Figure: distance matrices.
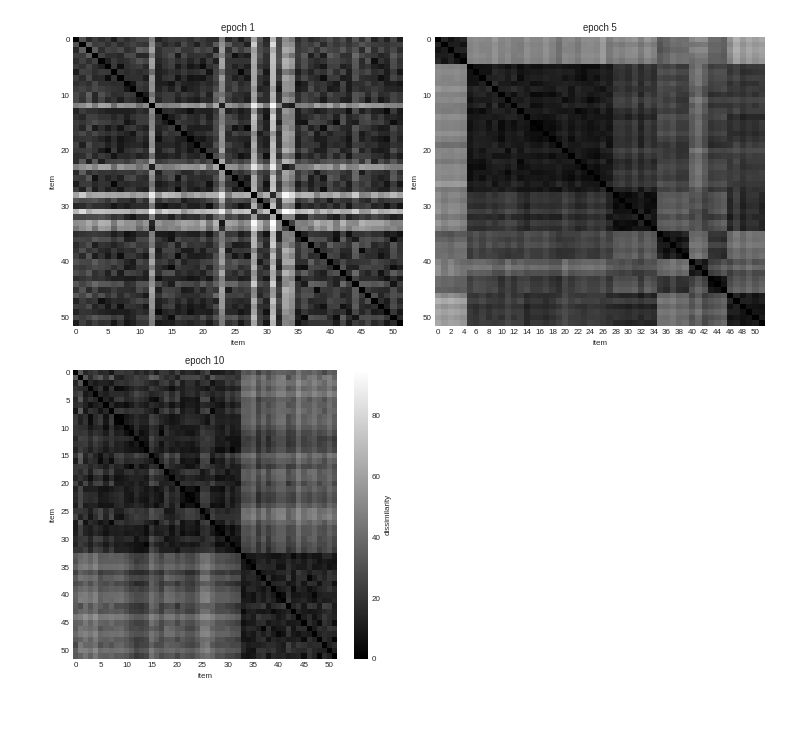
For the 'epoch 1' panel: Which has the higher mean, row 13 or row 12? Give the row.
12
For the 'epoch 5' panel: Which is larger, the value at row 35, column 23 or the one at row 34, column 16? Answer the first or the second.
the first
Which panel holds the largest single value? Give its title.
epoch 1
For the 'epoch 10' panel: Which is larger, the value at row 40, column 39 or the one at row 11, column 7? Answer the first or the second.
the second
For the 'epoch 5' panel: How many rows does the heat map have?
52
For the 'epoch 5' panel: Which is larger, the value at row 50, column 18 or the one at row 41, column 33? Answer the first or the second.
the second
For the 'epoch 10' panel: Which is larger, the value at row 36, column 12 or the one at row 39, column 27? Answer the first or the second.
the second
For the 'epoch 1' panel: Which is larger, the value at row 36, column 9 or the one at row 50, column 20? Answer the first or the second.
the second
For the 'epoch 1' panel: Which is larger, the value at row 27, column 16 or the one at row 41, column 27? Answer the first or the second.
the second
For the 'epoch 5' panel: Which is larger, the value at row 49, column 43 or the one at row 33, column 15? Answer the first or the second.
the first
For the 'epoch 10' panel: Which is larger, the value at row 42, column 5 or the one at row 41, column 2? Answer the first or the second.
the second
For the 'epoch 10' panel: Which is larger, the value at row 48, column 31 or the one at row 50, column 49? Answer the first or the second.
the first
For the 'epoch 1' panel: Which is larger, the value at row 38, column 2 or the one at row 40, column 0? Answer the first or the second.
the second
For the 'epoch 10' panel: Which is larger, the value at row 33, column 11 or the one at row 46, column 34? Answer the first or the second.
the first
